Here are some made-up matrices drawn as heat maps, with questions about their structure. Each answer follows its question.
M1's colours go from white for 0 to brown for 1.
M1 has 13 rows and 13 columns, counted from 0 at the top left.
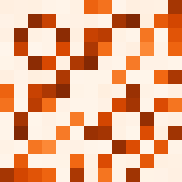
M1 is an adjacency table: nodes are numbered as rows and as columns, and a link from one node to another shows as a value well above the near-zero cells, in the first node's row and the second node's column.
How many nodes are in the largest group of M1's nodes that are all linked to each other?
3
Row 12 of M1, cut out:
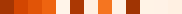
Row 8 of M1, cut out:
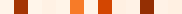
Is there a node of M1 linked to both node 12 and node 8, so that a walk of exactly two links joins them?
yes
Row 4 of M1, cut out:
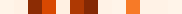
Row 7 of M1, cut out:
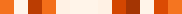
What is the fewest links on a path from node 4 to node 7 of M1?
2
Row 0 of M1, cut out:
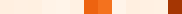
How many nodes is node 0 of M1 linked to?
3
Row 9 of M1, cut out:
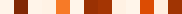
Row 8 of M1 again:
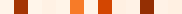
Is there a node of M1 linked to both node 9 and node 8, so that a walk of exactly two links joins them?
yes
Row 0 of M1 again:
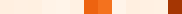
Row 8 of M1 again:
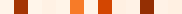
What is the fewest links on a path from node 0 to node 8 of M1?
2
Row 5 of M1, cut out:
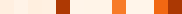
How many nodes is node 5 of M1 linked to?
4
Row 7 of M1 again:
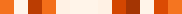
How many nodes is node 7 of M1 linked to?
7
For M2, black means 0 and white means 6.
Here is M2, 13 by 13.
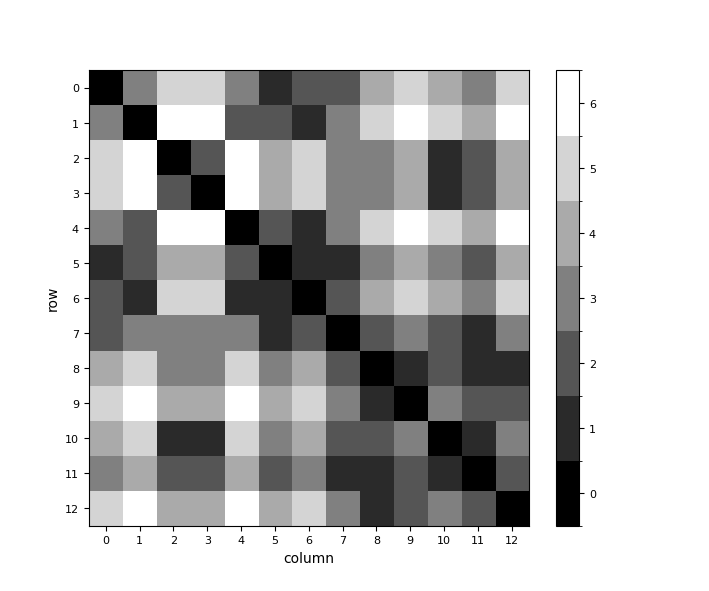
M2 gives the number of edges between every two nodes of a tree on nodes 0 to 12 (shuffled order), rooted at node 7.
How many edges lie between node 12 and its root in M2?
3
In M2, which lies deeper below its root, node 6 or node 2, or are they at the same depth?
node 2
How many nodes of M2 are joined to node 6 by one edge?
3
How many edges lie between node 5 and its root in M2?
1
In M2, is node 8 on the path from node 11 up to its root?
no
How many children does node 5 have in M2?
2
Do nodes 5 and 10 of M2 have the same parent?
no
